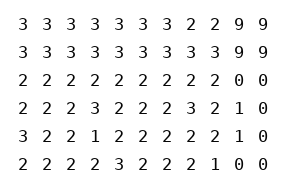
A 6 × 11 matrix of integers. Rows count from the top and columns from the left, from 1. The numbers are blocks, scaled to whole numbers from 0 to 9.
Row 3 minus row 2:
-1 -1 -1 -1 -1 -1 -1 -1 -1 -9 -9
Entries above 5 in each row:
2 2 0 0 0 0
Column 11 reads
9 9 0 0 0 0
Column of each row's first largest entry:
10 10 1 4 1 5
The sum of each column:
15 14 14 14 15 14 14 14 12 20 18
